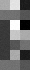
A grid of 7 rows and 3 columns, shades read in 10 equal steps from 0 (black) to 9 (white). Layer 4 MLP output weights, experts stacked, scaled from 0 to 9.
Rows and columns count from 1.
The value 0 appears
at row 3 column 3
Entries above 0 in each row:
3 3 2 3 3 3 3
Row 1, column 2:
8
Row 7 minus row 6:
2 -2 2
